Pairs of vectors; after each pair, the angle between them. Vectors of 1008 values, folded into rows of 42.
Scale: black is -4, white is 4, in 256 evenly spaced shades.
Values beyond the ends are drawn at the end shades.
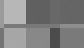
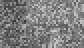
partly opposed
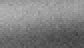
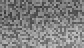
partly opposed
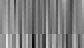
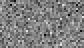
orthogonal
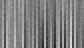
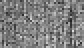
partly opposed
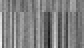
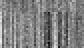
nearly parallel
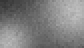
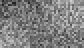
partly aligned
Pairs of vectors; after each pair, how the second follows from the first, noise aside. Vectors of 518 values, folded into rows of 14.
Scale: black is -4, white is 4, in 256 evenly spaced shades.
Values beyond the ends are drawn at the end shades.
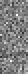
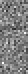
wrapped around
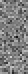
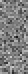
copied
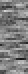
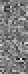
sign-scrambled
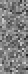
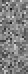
wrapped around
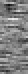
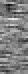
copied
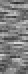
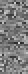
sign-scrambled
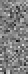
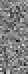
copied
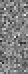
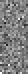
wrapped around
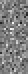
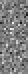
copied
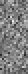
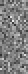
sign-scrambled
